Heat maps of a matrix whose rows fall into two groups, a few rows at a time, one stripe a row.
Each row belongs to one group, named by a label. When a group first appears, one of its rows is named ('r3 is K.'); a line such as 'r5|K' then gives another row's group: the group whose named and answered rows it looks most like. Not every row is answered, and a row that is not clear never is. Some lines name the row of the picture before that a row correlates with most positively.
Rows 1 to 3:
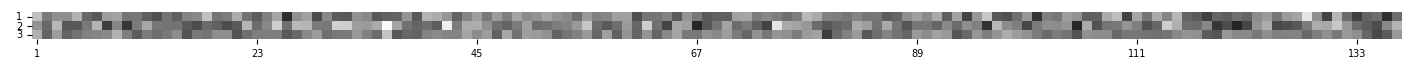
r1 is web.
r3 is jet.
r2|jet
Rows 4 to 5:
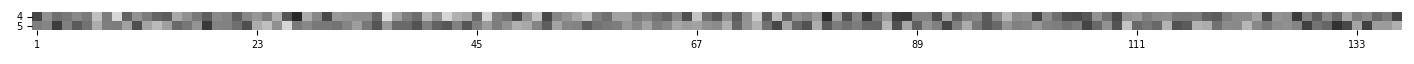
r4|jet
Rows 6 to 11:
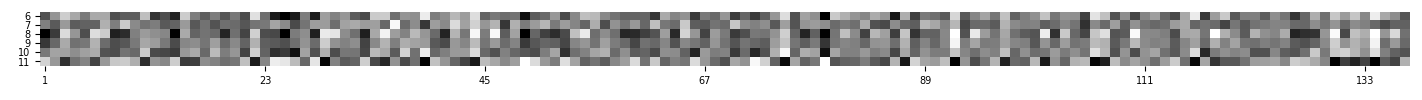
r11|web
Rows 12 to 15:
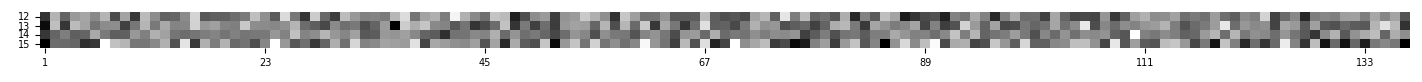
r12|jet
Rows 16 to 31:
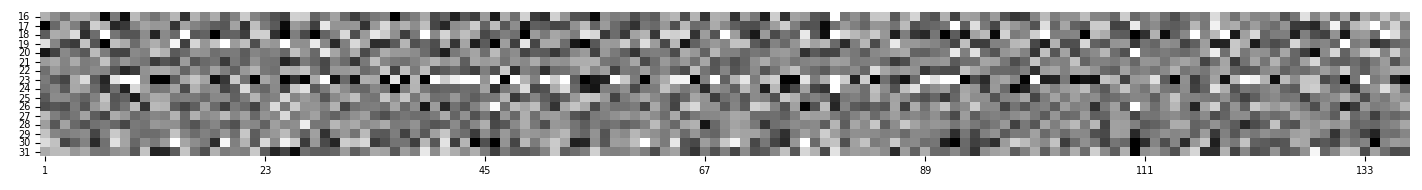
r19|web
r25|jet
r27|web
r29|web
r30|web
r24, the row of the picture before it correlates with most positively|13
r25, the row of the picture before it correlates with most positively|12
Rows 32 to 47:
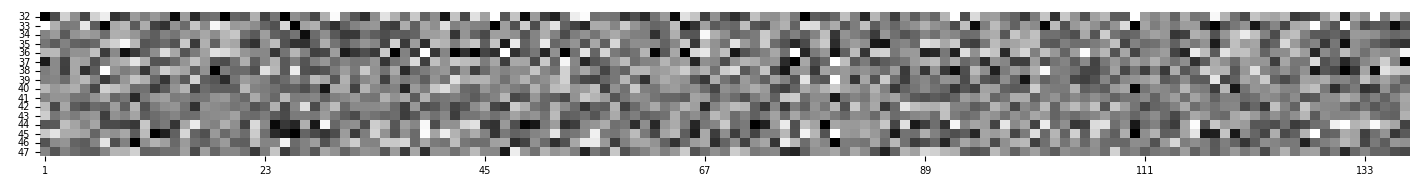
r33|web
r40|web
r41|jet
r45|web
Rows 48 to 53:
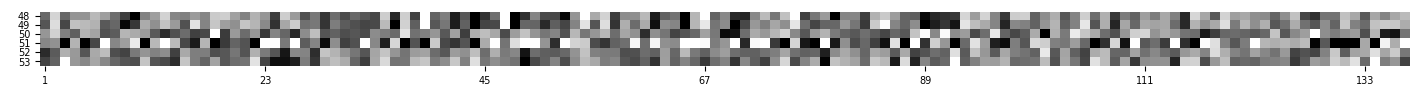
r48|jet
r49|jet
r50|web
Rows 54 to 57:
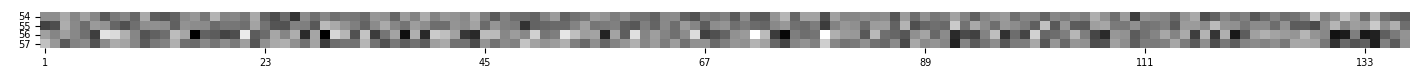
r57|web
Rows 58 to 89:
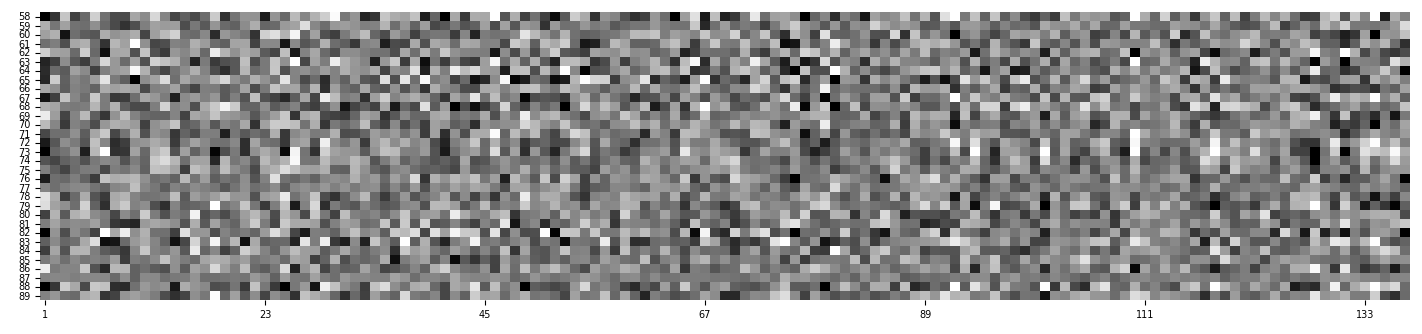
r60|web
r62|web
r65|jet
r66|web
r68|jet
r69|web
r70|web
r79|web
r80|jet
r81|jet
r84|jet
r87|jet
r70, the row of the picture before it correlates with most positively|57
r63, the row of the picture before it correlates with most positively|56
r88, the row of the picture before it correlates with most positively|55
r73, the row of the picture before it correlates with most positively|55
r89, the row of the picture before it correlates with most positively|54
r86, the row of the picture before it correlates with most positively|57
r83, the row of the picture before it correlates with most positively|54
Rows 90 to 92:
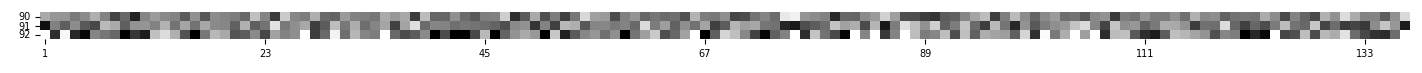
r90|jet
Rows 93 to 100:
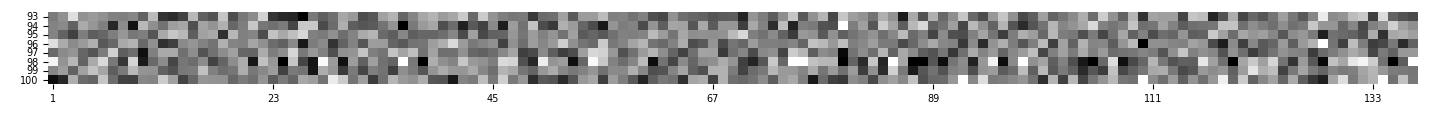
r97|jet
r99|jet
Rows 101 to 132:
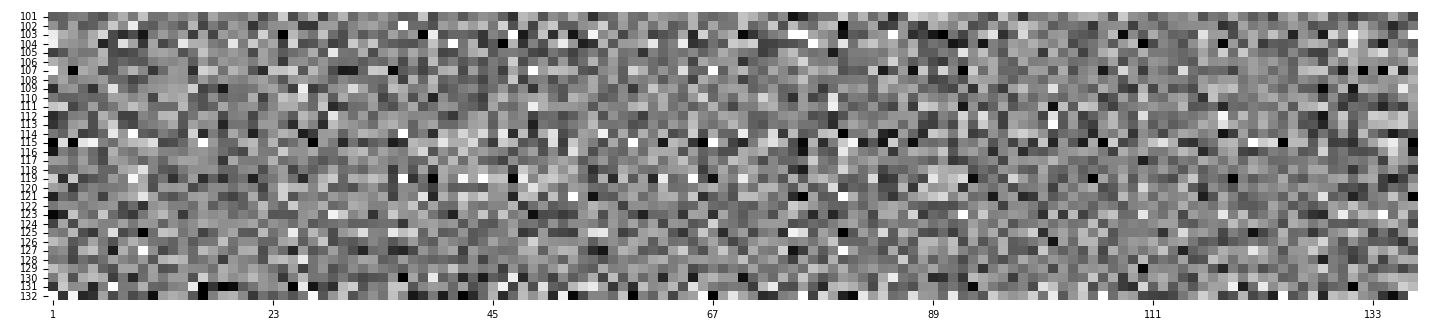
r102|jet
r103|jet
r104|web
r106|jet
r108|jet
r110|web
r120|web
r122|jet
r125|jet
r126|web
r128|web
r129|web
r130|jet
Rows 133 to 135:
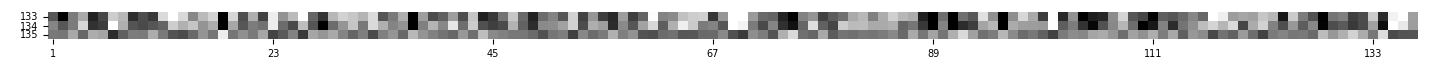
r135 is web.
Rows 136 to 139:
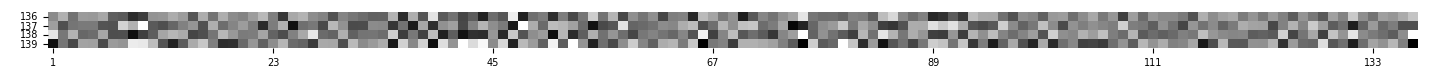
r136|jet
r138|jet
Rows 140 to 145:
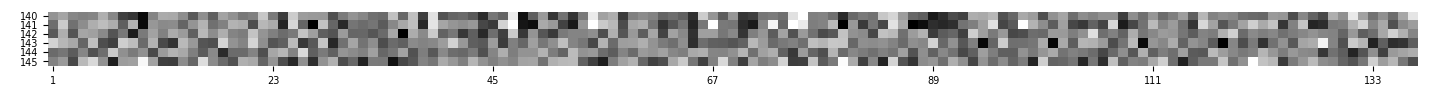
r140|jet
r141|jet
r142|jet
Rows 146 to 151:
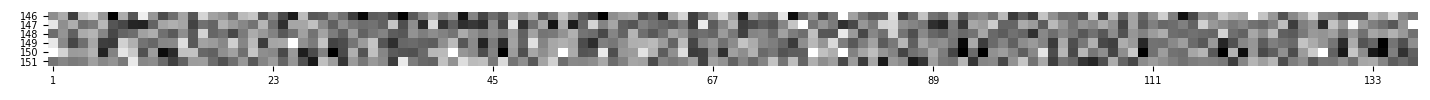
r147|jet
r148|jet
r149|web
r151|jet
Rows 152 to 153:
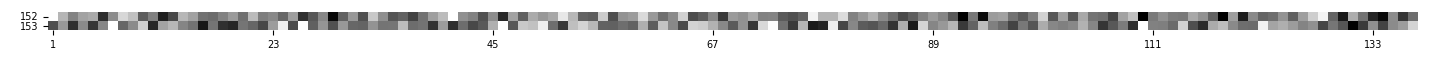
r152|web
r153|web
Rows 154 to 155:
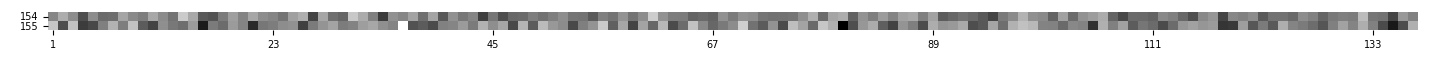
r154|web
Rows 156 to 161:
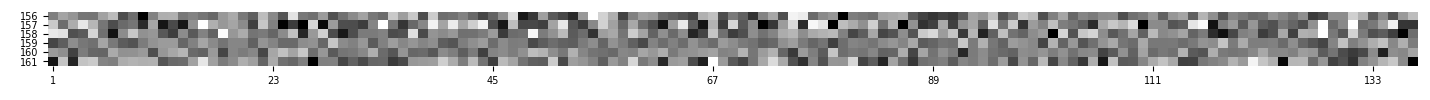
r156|jet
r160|web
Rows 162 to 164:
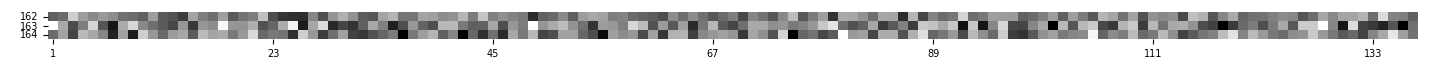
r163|web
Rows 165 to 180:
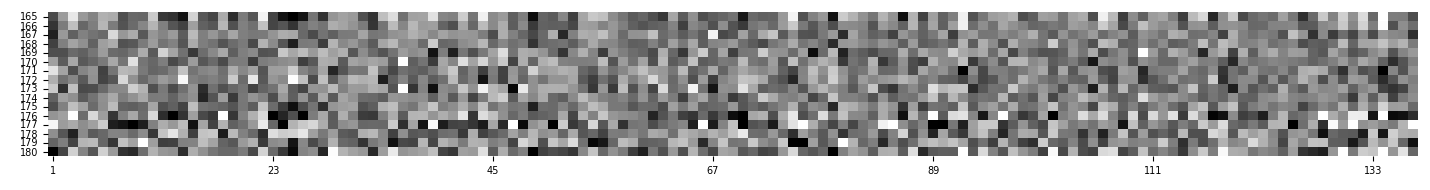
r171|web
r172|web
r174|web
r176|web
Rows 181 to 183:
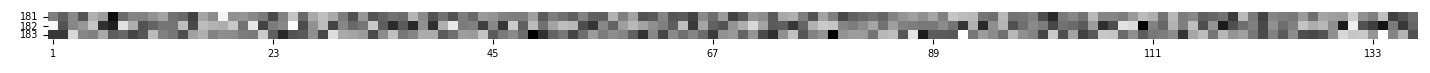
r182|web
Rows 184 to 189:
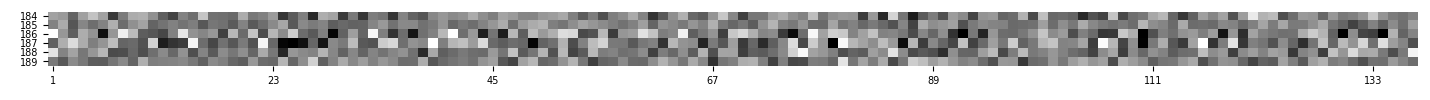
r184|jet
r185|web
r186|web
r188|jet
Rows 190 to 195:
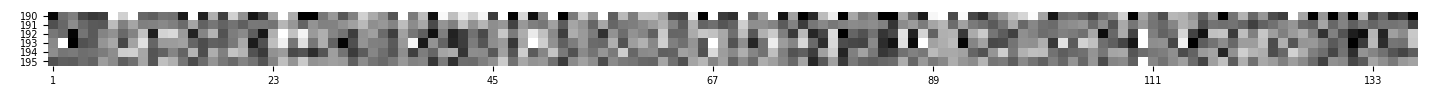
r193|web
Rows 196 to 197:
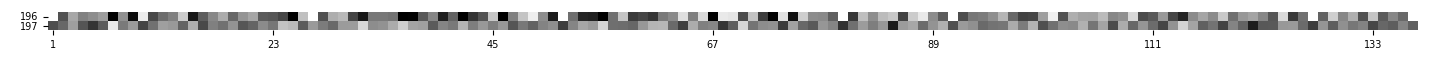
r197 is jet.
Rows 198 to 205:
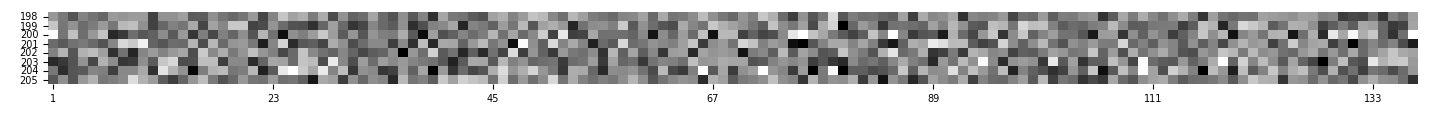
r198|web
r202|jet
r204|web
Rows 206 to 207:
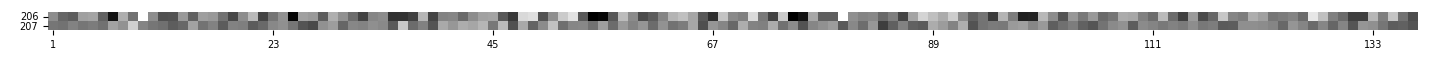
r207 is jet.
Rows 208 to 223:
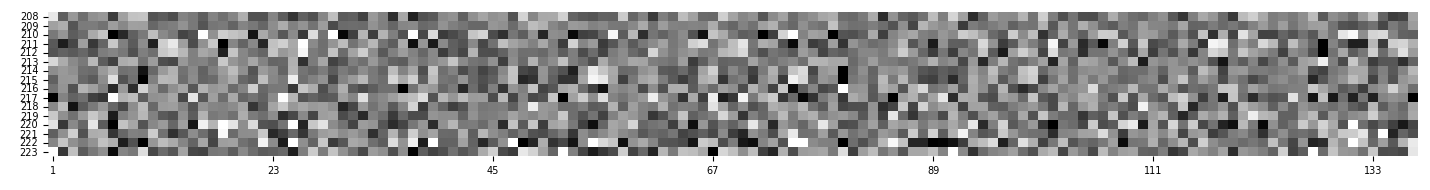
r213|web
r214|jet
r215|jet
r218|web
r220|web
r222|jet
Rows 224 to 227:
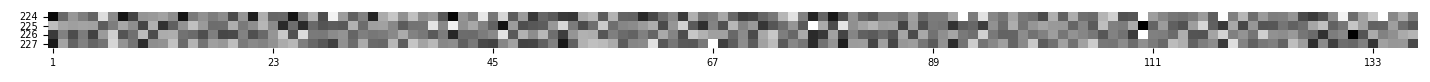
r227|jet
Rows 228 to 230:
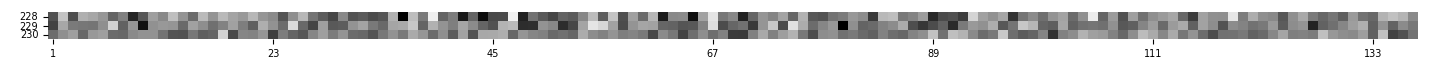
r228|jet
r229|jet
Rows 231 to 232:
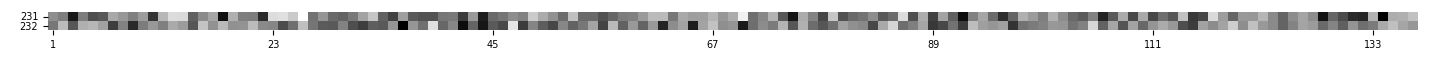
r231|web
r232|jet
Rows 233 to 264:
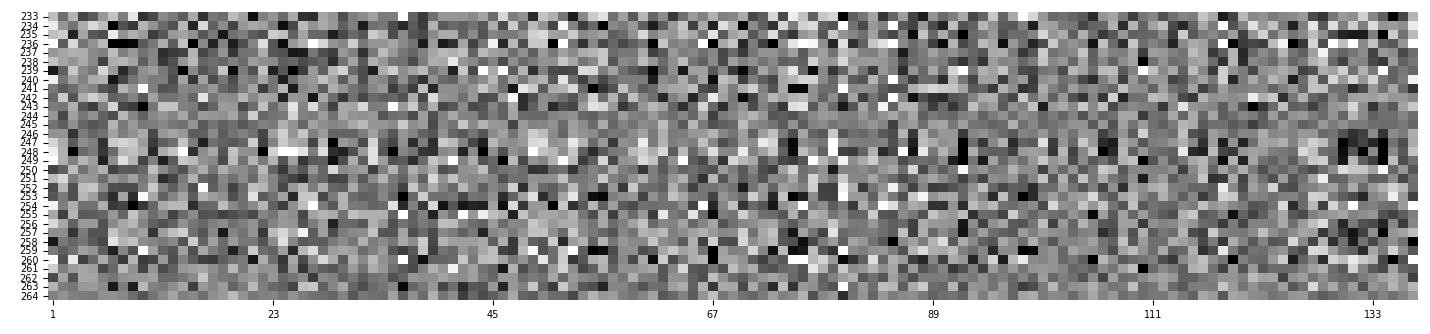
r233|jet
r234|jet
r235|web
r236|jet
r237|web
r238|web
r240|jet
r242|jet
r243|jet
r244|web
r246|web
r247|web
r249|web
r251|web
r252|jet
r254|jet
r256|web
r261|web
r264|jet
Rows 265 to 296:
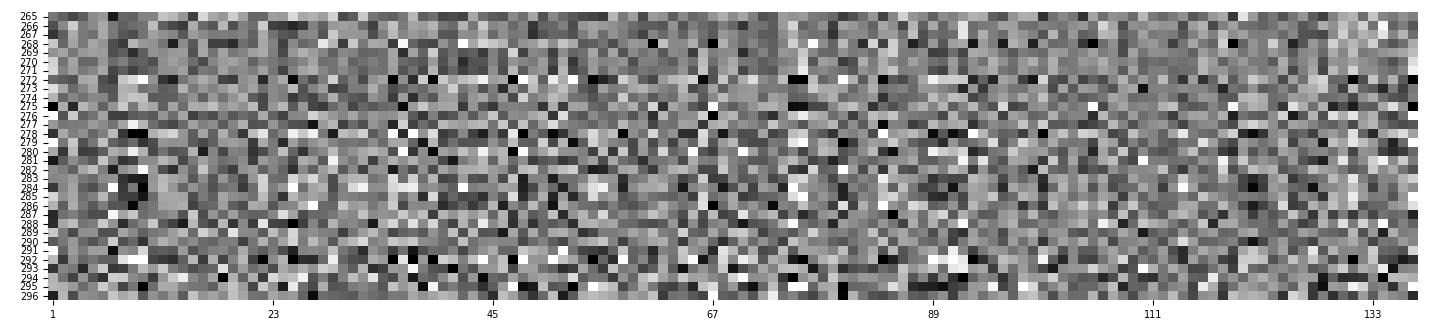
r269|jet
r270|jet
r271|jet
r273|web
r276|jet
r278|jet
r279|jet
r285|jet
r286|jet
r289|web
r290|jet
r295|jet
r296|jet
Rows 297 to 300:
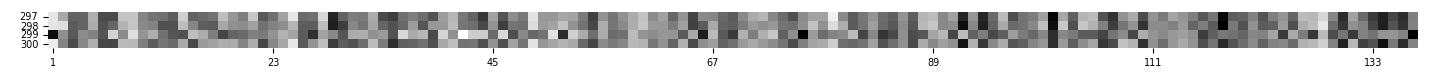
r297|web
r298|web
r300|web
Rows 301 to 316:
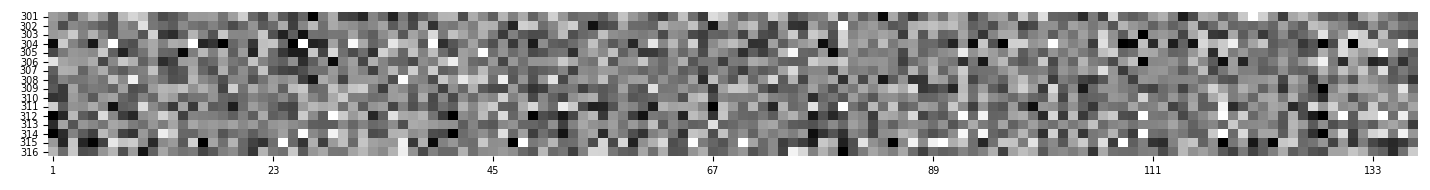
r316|jet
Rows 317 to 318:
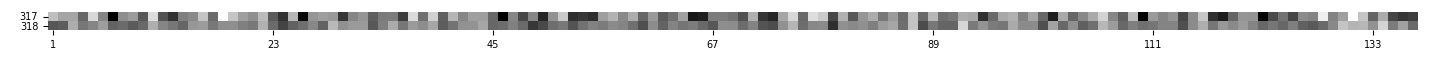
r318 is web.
